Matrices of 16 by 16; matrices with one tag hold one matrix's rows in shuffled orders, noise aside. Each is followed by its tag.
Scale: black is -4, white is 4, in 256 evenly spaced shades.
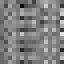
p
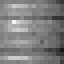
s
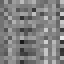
p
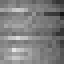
s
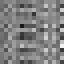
p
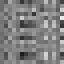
p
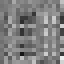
p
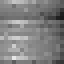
s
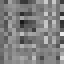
p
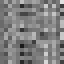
p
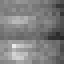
s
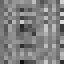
p
